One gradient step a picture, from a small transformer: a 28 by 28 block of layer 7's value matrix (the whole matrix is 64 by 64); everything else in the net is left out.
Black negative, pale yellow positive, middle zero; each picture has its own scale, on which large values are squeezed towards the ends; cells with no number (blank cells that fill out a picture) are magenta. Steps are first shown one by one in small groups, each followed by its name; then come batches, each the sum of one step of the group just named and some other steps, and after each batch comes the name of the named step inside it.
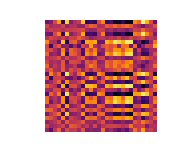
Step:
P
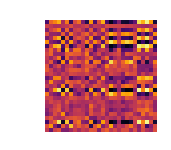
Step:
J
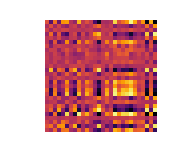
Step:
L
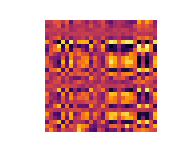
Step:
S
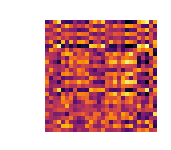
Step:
S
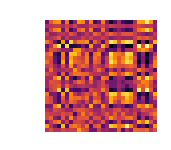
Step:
S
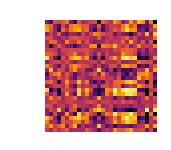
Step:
L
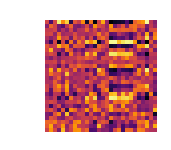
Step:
L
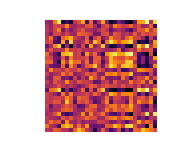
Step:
S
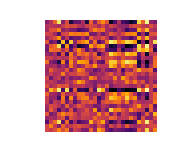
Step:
S
